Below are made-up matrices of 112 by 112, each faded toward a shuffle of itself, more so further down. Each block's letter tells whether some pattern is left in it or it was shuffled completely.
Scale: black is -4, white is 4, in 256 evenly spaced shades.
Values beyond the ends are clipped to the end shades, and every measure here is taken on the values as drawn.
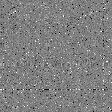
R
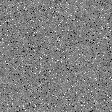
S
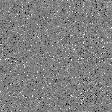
R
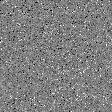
S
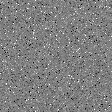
S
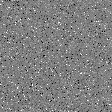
S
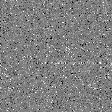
R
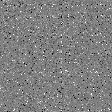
R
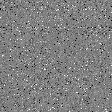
R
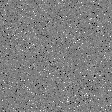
S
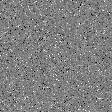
S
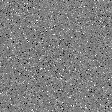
S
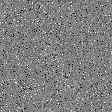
S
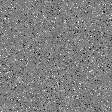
S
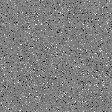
R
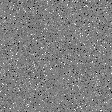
S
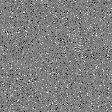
R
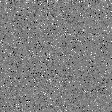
R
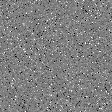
S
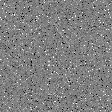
R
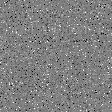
R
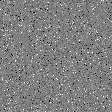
S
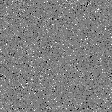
R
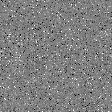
R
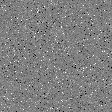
S
